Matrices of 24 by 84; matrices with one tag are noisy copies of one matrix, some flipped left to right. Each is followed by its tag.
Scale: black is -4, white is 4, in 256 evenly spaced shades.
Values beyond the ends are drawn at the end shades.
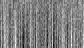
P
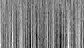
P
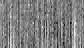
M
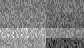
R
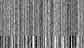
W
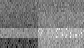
R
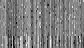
W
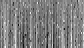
P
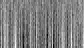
P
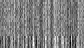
W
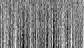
P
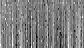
P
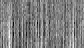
M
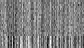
W
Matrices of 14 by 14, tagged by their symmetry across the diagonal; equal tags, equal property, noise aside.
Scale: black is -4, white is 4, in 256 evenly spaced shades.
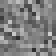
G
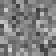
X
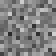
X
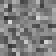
X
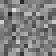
G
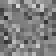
G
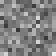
X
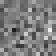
X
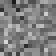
X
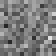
X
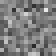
X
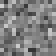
G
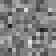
G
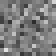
X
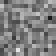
G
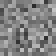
X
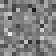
G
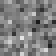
G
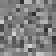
G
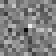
G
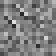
G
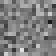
G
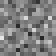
G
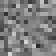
X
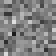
X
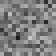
X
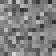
X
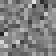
G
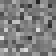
G
